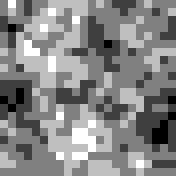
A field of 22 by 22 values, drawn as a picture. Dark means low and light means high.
Overall the values sit about 50% of the way up the scale. Values change most from cell to cell in the top left. Neither half mirrors the other. The field is mottled with small blotches. The ninth with the highest average is the bottom middle. The bottom right is the ninth with the lowest average.
